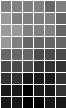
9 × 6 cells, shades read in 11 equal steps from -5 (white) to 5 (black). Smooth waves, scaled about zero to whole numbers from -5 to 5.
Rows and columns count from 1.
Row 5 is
1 1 1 2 2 2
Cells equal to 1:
10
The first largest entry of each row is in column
5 6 6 3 4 4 3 3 3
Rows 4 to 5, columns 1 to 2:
-1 0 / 1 1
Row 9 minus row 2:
5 4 5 5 4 3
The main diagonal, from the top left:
0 0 0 1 2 3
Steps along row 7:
same up same same down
